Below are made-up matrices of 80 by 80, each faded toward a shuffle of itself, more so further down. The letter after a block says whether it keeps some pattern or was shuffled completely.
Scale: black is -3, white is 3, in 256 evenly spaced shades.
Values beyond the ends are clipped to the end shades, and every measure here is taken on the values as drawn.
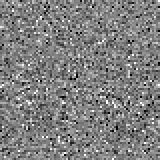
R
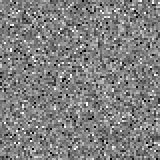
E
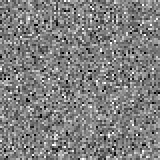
R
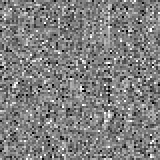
R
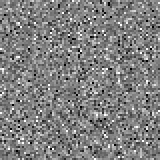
R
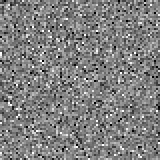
E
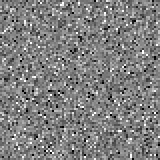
E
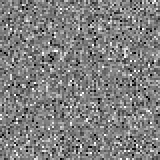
R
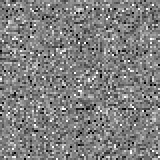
R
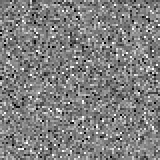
E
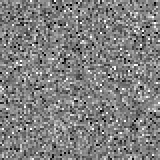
E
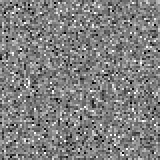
E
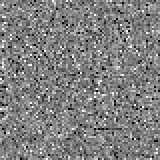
R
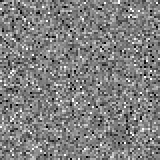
E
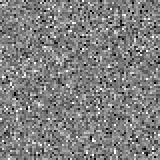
E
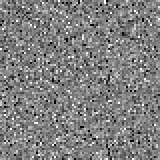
R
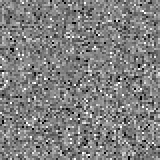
R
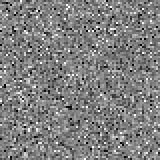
R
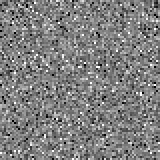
E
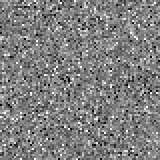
E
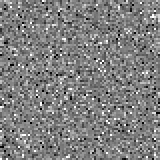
R
